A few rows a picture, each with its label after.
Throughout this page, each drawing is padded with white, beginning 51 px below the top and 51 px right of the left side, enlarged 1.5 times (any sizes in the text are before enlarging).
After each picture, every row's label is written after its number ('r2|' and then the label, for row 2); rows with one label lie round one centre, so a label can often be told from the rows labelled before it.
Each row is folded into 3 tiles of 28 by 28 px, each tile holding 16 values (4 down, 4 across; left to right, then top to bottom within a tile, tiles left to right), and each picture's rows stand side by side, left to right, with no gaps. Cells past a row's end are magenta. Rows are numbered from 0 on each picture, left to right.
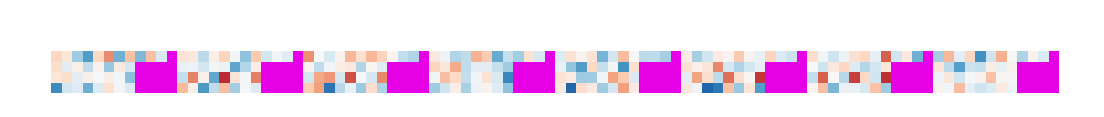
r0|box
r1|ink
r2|ink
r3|box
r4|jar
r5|ink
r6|ink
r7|jar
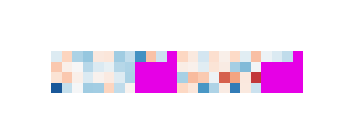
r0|box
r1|ink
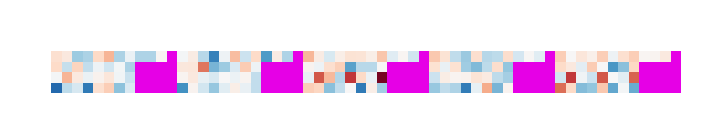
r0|box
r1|box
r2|ink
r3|box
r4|ink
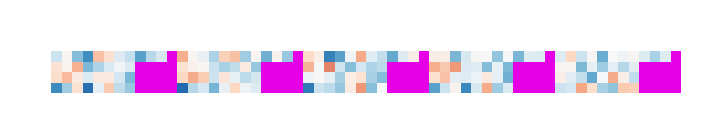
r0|box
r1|box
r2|box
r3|box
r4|jar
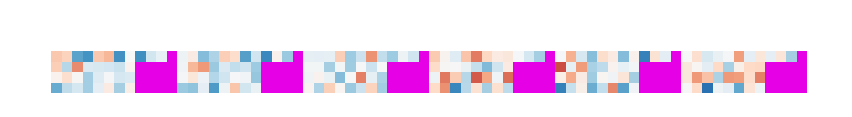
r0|box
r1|box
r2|jar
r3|ink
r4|box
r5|ink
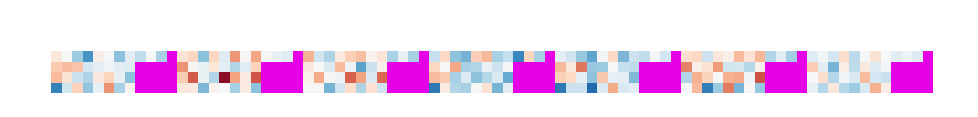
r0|box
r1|ink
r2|ink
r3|box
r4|box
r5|ink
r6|jar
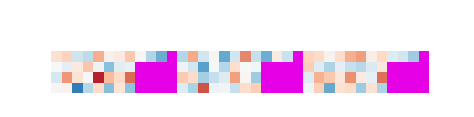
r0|ink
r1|jar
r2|ink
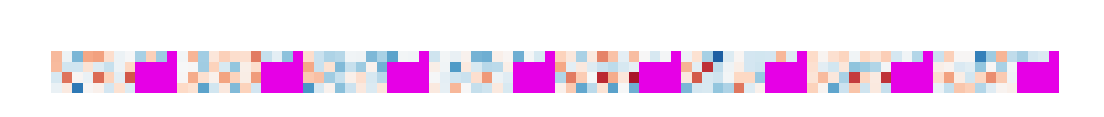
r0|ink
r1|ink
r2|box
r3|jar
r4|ink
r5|box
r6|ink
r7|jar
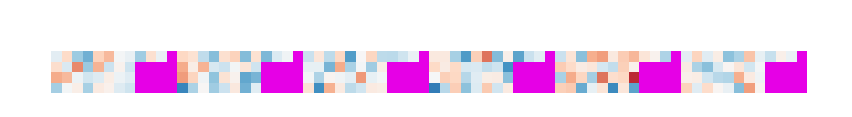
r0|box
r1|box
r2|jar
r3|box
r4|ink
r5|jar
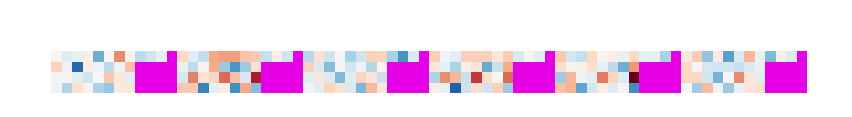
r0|jar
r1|ink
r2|jar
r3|ink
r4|ink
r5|jar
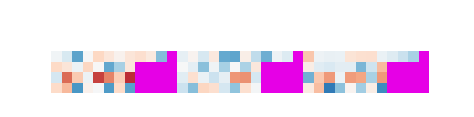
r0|ink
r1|jar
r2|ink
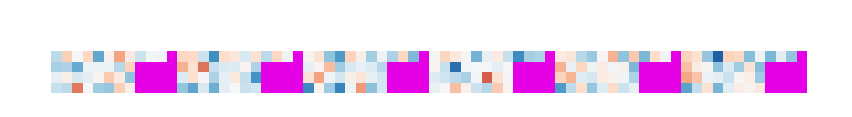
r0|jar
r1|box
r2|box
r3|jar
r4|box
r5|box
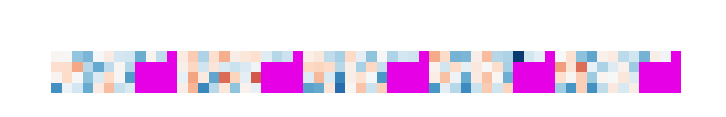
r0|box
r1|ink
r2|box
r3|box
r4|box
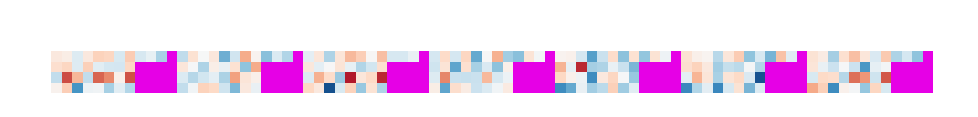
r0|ink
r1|jar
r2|ink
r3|jar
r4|box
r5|box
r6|ink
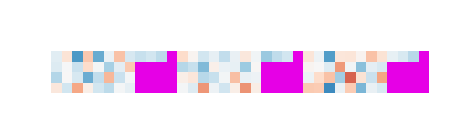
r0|jar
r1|jar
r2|ink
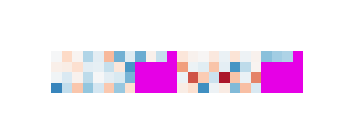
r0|box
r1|ink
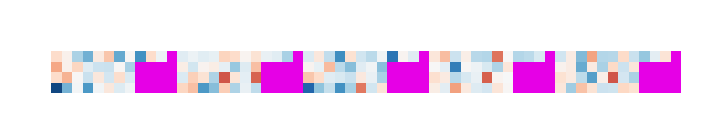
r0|box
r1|ink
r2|box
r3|jar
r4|jar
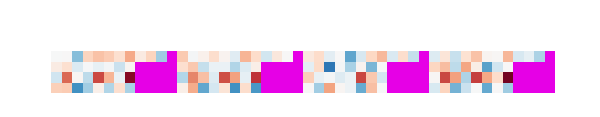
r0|ink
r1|ink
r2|jar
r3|ink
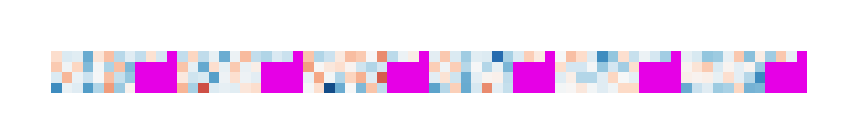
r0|box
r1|jar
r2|ink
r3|box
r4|jar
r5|box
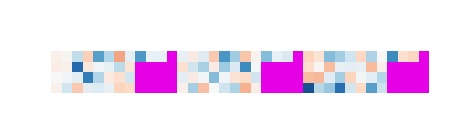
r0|jar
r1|jar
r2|box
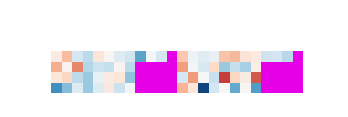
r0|box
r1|ink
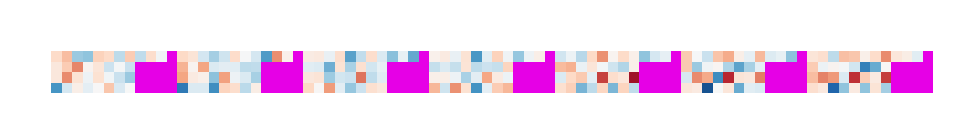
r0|box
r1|box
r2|jar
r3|jar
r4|ink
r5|ink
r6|ink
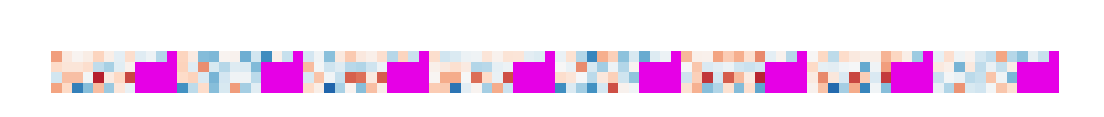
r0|ink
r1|box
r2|ink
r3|ink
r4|box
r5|ink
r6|ink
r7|jar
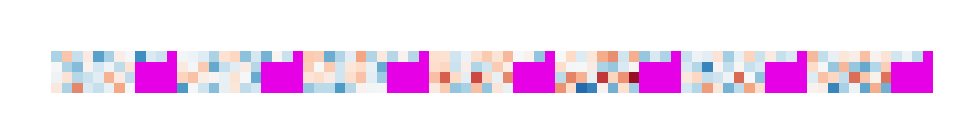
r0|jar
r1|box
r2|box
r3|ink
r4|ink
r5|jar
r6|ink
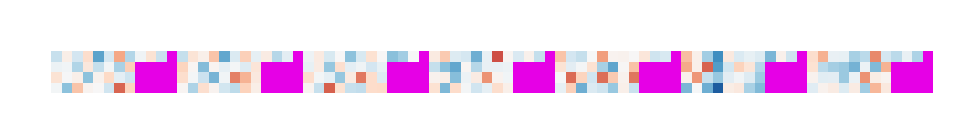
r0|jar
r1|jar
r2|jar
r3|jar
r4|ink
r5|box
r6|jar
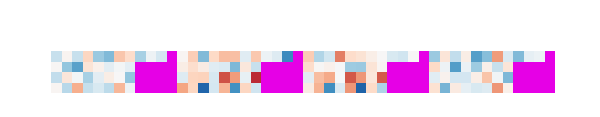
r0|jar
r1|ink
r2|ink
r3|jar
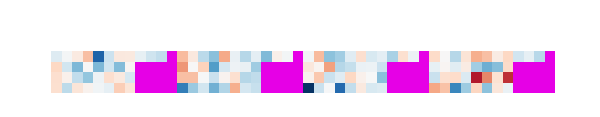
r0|jar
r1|box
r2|box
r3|ink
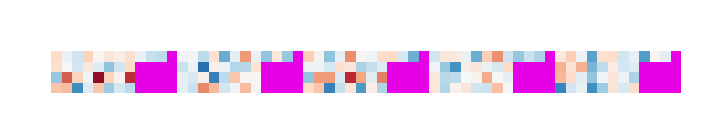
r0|ink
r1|jar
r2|ink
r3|jar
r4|box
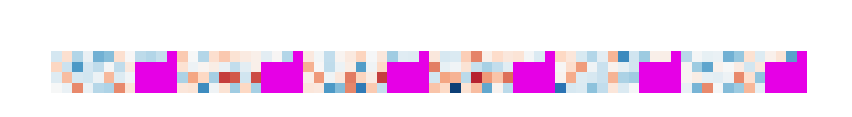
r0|jar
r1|ink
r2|ink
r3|ink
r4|box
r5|jar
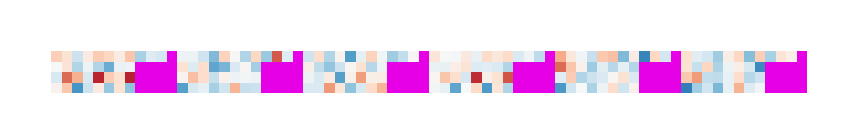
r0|ink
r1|box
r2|jar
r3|ink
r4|box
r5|box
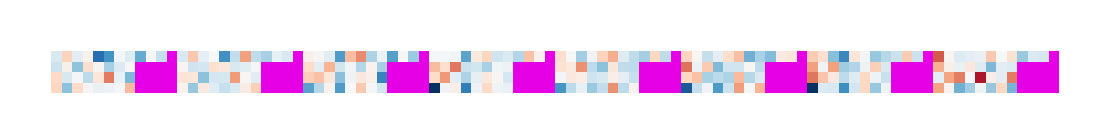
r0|jar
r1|jar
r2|box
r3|box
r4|box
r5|box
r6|box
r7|ink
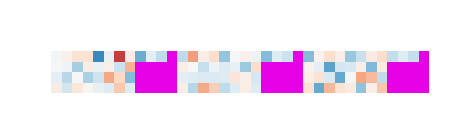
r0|jar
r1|jar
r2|jar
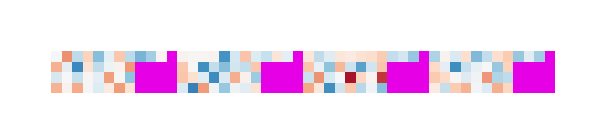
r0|jar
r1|jar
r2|ink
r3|jar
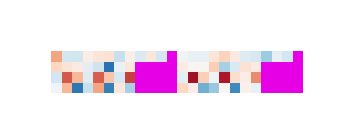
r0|ink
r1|ink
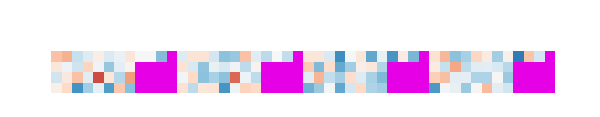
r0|ink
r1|jar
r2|box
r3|box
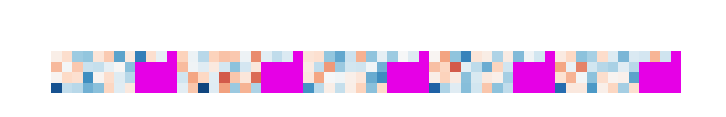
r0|box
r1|ink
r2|box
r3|box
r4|box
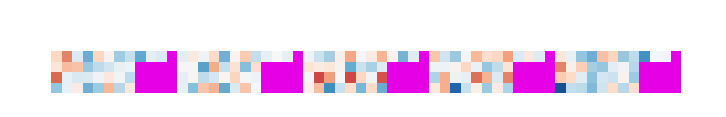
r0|box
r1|jar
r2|ink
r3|ink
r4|box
